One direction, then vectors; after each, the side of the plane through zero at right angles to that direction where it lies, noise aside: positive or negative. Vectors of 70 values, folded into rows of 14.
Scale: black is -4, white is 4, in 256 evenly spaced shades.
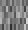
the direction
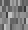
positive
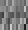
negative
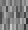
negative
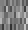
positive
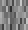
positive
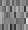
positive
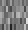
positive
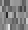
positive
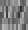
negative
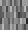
negative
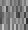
negative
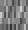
positive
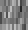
negative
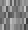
negative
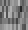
negative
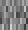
negative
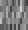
positive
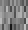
positive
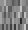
positive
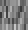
negative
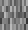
negative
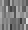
positive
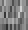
positive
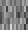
negative
